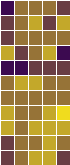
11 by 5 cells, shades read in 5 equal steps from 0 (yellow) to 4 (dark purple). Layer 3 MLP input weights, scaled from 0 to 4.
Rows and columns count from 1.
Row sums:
13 10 11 11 17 8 10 6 6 10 10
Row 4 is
1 3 2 1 4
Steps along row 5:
same down same same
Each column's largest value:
4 4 3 3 4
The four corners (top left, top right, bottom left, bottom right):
4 3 3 3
